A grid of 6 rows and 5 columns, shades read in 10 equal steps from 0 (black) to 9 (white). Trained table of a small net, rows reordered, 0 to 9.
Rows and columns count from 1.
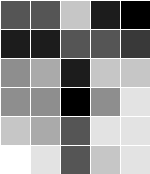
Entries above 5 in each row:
1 0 3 1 4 4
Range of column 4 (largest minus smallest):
7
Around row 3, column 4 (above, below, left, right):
3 5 1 7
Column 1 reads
3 1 5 5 7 9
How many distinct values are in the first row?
4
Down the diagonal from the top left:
3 1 1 5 8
